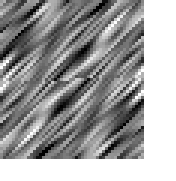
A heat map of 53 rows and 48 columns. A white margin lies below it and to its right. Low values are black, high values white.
Symmetry: a half turn. Odd rows or columns: none. Average level on the scale: 50%. Grain: diagonal, up to the right.
